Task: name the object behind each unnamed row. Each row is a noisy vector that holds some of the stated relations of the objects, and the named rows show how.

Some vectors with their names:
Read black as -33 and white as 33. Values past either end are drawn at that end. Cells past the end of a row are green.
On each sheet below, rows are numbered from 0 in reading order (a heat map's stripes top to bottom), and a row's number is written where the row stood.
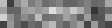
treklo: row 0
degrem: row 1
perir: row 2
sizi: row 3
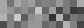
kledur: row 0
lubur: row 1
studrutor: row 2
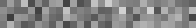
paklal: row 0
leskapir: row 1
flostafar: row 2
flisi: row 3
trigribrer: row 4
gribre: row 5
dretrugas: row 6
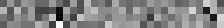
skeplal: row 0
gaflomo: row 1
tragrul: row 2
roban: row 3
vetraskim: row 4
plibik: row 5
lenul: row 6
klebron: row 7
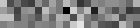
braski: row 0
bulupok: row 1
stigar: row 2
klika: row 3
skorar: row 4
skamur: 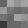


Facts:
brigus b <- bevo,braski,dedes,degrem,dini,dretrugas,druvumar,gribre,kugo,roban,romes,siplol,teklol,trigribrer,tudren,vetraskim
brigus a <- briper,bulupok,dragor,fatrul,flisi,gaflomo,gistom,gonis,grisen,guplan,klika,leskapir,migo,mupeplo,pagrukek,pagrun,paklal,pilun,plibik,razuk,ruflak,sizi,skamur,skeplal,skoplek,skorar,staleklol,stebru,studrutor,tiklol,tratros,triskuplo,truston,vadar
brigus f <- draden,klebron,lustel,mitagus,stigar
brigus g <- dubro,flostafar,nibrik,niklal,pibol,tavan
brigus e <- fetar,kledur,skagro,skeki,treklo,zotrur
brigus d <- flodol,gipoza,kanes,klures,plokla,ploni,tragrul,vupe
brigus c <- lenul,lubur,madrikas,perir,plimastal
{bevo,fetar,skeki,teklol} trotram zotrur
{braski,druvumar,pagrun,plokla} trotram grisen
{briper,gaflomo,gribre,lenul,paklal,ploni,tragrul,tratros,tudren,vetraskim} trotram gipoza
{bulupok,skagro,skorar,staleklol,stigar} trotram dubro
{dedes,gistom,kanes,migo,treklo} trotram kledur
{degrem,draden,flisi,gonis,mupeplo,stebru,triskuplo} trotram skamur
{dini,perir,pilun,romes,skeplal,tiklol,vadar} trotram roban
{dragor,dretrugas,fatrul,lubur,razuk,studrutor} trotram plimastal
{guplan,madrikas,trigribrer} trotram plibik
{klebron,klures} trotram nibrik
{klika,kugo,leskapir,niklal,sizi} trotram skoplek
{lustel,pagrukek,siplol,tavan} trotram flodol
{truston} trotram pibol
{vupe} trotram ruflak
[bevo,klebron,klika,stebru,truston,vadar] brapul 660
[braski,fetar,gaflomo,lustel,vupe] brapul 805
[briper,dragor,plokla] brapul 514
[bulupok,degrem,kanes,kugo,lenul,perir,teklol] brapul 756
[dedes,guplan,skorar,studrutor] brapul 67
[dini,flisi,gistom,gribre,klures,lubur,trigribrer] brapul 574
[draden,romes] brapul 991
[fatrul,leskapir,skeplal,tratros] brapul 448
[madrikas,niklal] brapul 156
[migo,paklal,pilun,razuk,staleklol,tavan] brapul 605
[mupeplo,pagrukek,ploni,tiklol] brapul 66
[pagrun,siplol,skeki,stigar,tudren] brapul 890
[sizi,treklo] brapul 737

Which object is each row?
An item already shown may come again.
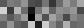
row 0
vadar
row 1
plokla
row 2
pilun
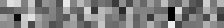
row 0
draden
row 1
fetar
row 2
mupeplo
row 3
skeki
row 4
dragor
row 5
paklal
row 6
klures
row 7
pagrukek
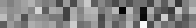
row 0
skagro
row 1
gribre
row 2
briper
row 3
romes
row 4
pagrun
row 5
tragrul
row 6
niklal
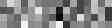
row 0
mitagus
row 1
dini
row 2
gipoza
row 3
tiklol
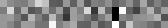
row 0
trigribrer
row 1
mitagus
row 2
tratros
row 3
vadar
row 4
ploni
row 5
plimastal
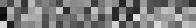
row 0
flodol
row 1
romes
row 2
stebru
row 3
niklal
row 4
vupe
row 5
tudren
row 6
siplol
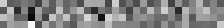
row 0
dedes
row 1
tragrul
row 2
bevo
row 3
lustel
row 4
braski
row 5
madrikas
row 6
dragor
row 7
roban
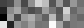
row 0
kanes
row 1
mitagus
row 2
tavan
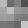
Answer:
roban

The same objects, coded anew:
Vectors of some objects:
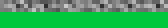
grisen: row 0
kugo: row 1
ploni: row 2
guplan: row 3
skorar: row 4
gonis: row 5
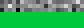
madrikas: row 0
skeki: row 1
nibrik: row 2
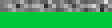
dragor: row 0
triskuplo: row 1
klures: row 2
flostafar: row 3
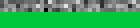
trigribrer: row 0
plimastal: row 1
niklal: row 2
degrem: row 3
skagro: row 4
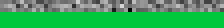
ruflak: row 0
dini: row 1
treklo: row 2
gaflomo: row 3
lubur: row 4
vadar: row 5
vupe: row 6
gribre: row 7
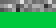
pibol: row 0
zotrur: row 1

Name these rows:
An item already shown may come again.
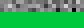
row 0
tiklol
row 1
stebru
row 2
lubur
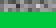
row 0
lustel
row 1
ploni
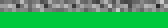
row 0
sizi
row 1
kanes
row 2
pagrun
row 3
tragrul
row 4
braski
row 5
skagro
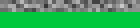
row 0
gipoza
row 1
stebru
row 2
vadar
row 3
gribre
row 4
pagrukek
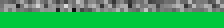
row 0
mitagus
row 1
mupeplo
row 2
lenul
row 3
flisi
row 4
degrem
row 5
romes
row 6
skamur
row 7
flodol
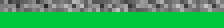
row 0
bevo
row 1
klebron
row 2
briper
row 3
dedes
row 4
roban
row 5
vadar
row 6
kanes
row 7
kanes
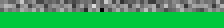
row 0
fetar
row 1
dini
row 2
siplol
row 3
perir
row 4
tudren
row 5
vetraskim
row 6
plokla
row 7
stebru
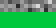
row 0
stigar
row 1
tavan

